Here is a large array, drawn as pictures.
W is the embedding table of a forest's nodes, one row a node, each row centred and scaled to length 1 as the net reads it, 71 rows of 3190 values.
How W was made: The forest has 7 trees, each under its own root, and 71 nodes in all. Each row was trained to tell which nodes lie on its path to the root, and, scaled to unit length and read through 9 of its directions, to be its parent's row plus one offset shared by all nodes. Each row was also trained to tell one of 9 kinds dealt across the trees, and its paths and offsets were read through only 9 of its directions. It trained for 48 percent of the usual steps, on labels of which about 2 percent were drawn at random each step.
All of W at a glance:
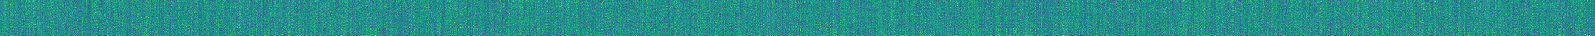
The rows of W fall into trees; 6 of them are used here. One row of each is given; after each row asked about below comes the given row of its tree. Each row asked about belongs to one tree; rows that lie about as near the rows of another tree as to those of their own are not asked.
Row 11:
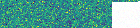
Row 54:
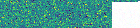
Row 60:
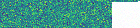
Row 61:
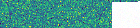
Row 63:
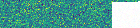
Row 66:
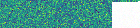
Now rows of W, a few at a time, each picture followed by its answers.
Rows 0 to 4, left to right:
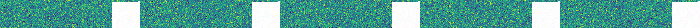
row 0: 63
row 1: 11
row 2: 11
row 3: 11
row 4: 11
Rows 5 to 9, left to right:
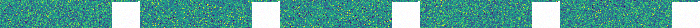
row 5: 54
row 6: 54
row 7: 11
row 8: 63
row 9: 61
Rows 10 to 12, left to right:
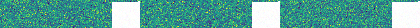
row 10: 54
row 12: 63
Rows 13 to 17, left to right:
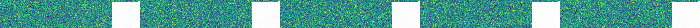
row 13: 54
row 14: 63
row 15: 60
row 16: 61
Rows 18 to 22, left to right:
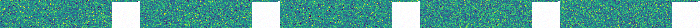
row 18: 54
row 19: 61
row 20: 63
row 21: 60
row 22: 63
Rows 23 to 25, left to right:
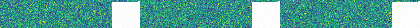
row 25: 61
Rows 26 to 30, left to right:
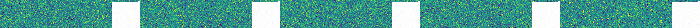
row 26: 54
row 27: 63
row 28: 63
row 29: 54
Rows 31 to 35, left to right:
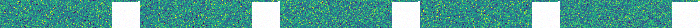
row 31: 54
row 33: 63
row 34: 61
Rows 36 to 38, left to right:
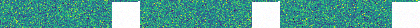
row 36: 60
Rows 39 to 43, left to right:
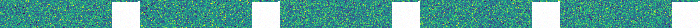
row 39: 11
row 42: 63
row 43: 11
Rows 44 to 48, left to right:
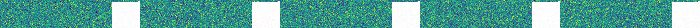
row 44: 60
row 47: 63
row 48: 63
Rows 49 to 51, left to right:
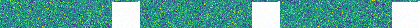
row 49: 54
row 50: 11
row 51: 60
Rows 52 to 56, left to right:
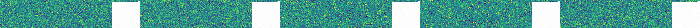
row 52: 63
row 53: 54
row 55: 54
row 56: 60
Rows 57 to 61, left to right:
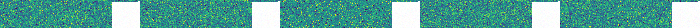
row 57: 60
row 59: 11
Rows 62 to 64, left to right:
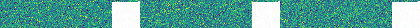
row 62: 60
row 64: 61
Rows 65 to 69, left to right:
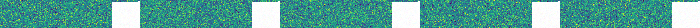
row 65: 11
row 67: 60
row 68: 61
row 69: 60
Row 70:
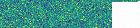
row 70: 11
